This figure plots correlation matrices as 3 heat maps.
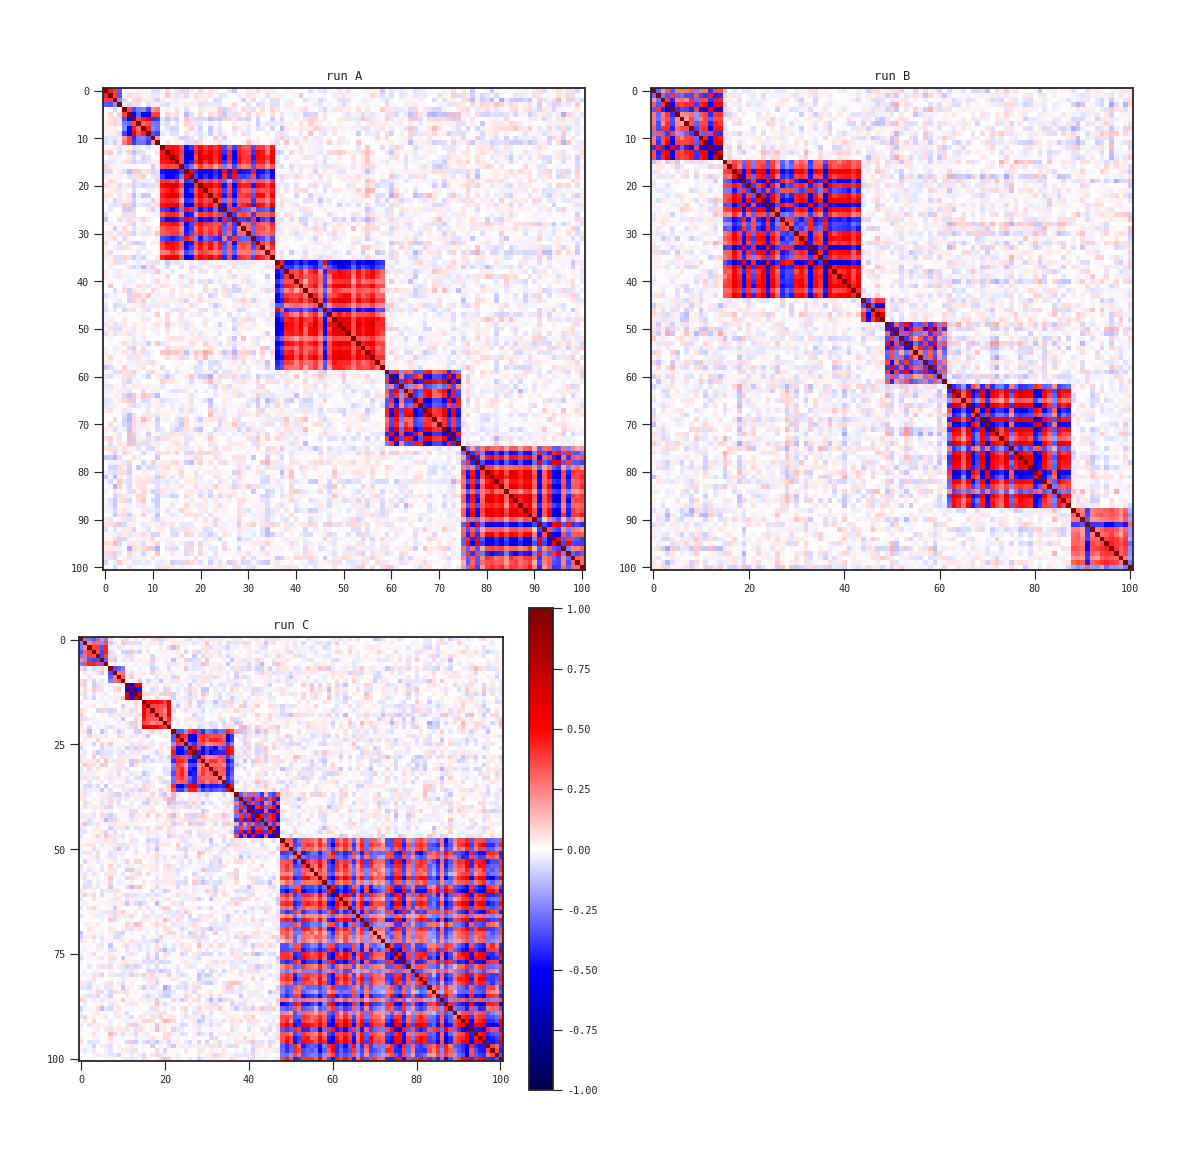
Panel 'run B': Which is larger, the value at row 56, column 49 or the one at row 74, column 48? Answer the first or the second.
the second
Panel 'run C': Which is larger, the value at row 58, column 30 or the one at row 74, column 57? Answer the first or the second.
the first
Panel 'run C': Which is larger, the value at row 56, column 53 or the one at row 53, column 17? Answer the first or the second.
the first
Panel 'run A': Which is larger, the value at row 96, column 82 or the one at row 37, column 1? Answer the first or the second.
the first
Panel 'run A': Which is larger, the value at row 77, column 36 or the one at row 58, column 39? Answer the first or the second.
the second
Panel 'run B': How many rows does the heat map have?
101
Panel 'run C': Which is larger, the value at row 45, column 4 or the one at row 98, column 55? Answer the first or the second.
the first
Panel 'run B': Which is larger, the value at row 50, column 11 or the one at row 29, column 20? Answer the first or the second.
the first
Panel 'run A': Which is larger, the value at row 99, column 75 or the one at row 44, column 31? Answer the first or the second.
the first
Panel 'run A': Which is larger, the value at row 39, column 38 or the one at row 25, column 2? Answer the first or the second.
the first
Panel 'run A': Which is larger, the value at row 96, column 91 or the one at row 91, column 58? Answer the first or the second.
the second
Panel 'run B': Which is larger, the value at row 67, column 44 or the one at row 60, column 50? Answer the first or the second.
the second
